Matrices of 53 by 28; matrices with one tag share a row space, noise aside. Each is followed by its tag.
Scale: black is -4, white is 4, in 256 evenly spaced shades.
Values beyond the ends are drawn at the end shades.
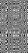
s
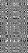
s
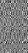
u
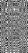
s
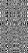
s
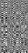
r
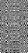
s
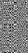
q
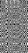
s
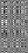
r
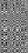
r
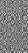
u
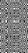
s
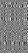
u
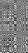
q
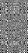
s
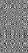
u
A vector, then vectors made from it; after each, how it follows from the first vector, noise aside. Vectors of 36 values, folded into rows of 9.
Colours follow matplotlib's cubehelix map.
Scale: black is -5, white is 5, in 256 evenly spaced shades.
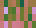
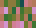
copied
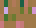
partly zeroed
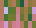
copied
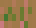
partly zeroed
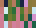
scaled up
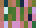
scaled up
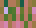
copied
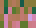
sign-scrambled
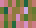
wrapped around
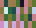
scaled up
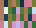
scaled up
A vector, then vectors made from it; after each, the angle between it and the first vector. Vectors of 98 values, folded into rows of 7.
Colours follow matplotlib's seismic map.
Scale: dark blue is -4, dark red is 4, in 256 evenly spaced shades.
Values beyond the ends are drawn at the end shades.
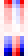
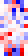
partly opposed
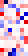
orthogonal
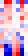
nearly parallel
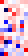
orthogonal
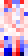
nearly parallel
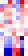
nearly parallel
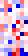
partly aligned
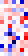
orthogonal
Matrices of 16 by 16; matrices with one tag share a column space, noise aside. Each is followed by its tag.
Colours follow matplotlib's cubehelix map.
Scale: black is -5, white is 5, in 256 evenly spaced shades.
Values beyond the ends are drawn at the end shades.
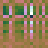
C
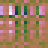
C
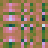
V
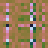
V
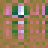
C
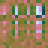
C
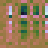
C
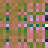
V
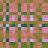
V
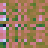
V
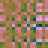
V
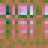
C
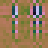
C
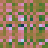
V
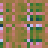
V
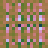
V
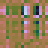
C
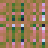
V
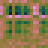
C
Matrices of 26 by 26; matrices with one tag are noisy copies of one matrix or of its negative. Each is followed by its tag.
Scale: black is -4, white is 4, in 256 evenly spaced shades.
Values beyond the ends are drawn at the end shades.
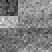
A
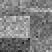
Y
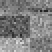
Y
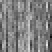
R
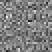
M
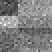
A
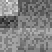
A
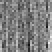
R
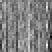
R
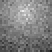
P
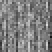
R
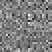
M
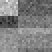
A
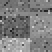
Y
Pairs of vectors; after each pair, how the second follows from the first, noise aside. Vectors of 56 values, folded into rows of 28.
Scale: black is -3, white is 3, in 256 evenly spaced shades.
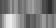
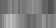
shrunk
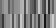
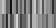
reversed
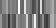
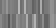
shrunk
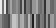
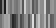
negated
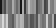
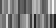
reversed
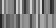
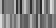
negated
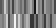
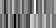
negated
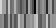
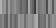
shrunk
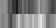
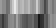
reversed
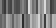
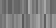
shrunk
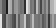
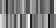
reversed
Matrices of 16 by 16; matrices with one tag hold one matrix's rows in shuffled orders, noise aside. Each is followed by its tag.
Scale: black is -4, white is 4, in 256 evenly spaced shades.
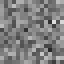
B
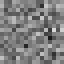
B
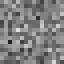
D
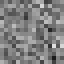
B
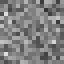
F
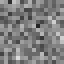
D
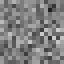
B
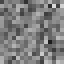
B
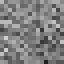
F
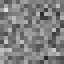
F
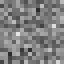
D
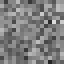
B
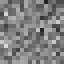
F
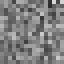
B
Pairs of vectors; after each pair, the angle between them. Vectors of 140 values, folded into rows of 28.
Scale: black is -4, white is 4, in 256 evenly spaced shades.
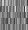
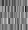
nearly opposite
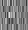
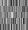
partly aligned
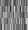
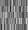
nearly parallel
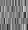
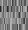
partly aligned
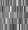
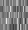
nearly parallel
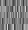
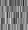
partly aligned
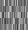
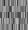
nearly opposite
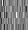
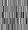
partly opposed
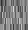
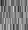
nearly parallel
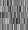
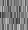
nearly parallel
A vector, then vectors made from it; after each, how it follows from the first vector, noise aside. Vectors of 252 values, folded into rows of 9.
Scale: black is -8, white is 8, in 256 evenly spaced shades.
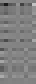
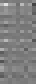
negated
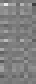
negated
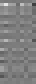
negated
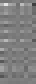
negated
